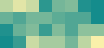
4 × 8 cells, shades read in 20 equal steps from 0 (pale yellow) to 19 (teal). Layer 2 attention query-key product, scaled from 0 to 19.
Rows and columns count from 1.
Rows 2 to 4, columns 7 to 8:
14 19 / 9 9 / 5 0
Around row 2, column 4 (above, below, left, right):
17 16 11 13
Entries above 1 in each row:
8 8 8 7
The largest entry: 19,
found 3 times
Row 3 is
18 12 10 16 10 14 9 9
